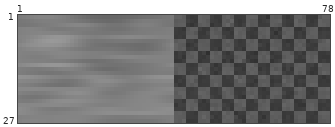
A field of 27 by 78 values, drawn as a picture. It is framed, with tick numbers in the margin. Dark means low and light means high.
It is made of 1 by 2 panels. Panel 1,1: middling, streaked across, faint in contrast. Panel 1,2: low, checkered.
